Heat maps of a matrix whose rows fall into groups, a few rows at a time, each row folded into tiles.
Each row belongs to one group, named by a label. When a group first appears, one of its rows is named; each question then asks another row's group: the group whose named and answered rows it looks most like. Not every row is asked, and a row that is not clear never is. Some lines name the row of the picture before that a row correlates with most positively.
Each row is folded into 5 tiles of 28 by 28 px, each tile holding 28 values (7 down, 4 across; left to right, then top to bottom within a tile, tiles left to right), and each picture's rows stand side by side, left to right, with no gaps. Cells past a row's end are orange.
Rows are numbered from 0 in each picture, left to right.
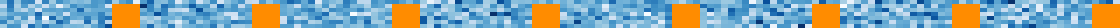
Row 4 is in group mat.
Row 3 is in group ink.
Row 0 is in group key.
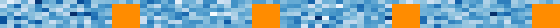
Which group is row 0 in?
ink
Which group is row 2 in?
key
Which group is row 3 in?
ink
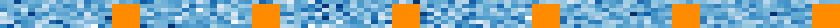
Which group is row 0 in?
mat
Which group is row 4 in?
ink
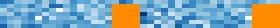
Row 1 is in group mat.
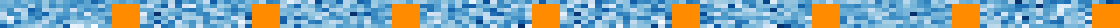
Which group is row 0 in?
mat
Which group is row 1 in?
mat
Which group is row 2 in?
ink
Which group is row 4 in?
mat
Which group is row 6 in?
ink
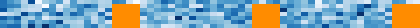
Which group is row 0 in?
key
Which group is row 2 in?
key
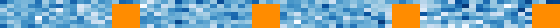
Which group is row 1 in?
ink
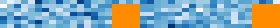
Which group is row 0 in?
ink
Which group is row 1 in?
key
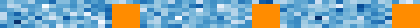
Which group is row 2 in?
key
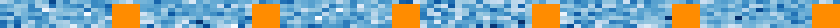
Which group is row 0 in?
mat
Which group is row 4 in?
mat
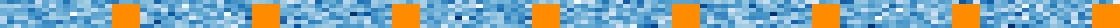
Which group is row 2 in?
ink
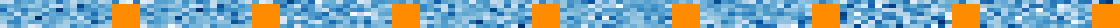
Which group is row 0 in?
key
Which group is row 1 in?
key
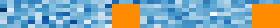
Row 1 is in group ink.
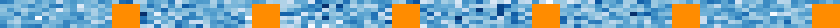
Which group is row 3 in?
key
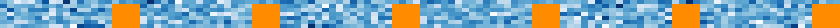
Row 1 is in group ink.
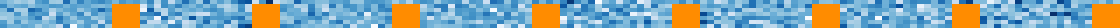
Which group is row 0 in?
mat
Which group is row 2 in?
mat
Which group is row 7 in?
ink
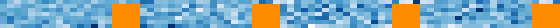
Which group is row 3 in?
key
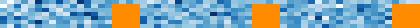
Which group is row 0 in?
ink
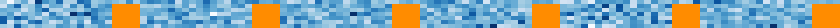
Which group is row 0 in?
ink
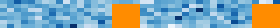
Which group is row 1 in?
key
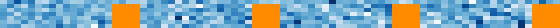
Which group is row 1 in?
key
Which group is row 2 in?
mat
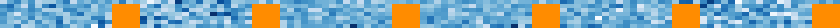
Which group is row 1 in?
ink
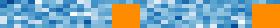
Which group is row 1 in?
mat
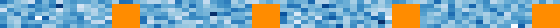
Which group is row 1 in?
ink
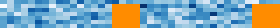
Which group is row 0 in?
ink
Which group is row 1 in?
ink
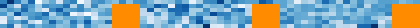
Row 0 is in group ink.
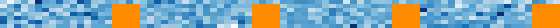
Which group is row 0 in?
ink
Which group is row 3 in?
key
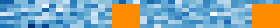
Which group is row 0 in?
key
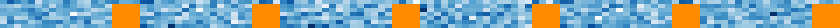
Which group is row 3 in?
key
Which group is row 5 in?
ink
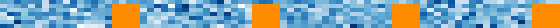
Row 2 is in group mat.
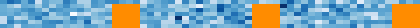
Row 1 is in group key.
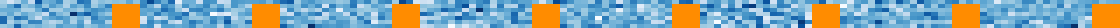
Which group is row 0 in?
ink
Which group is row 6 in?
ink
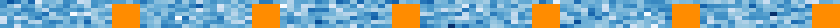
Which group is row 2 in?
ink
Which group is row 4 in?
mat
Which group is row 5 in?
ink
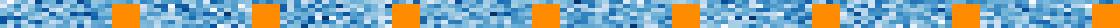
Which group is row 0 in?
ink
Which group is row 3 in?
ink
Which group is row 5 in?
key
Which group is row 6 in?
mat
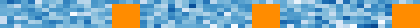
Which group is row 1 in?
mat
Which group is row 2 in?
mat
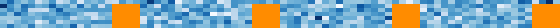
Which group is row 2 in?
key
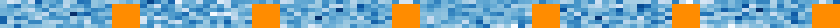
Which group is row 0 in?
ink
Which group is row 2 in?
key
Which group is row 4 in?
key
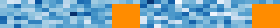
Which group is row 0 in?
ink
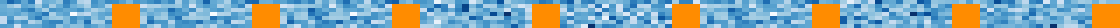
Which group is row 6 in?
ink
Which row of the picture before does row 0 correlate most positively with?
1
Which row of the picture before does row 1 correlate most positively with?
1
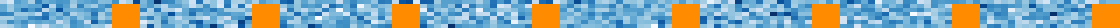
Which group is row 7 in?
ink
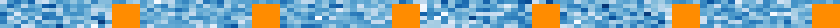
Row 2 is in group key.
